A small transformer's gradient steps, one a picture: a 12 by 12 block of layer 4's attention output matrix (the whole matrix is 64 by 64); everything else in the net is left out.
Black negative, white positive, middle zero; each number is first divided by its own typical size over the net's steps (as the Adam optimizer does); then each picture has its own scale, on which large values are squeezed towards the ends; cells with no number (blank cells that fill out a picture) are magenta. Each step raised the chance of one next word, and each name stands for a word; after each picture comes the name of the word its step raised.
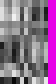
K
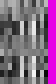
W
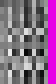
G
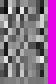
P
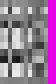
P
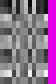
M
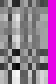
W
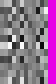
P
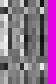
G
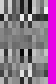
M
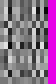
P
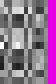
P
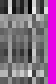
M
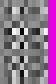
W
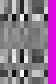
M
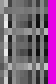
G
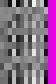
G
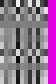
W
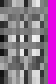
G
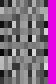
G
